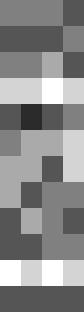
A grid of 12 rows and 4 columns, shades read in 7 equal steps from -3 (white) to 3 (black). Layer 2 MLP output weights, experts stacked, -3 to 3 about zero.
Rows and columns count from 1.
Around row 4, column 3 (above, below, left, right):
-1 1 -2 -2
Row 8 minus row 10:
-2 0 0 0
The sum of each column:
-2 -1 -4 -4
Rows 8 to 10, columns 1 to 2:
-1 1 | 1 -1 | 1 1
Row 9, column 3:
0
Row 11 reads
-3 -2 -3 -2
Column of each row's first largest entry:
4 1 4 1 2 1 3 2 1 1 2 1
